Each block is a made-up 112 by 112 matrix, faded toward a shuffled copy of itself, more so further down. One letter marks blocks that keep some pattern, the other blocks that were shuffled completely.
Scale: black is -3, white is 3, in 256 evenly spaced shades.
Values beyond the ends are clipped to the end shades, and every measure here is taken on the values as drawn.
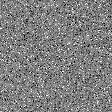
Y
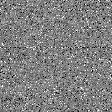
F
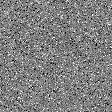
Y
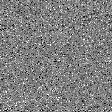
F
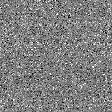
F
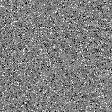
F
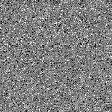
F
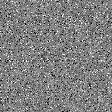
F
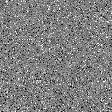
F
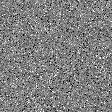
Y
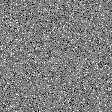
Y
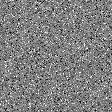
Y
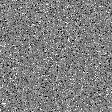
Y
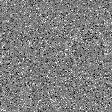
F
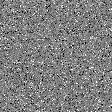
Y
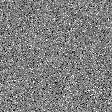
Y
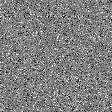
F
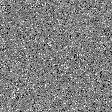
Y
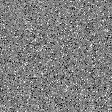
F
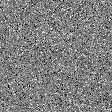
Y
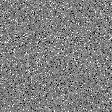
F
